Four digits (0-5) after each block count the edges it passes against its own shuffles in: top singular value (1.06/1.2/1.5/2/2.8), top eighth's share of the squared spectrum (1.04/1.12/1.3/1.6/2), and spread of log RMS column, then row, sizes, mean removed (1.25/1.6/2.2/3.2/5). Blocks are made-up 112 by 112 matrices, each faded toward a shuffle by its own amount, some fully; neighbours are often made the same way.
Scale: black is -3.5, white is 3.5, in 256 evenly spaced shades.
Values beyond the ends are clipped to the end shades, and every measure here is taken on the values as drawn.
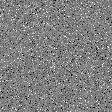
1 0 0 0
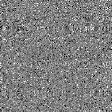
4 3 2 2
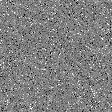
0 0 0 0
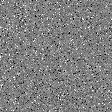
0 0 0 0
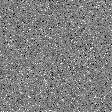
0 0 0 0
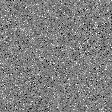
0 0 0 0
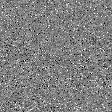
2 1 0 2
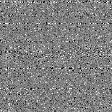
3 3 0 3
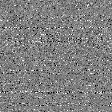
3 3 0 3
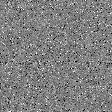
2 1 0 1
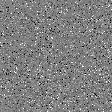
3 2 0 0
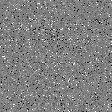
3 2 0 1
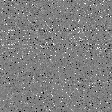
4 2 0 1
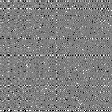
5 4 3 4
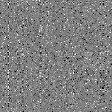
4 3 2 2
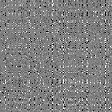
5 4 3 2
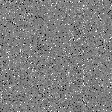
3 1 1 0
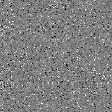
4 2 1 1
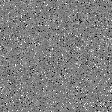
3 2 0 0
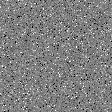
1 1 0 0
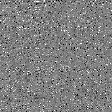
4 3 1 2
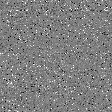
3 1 0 1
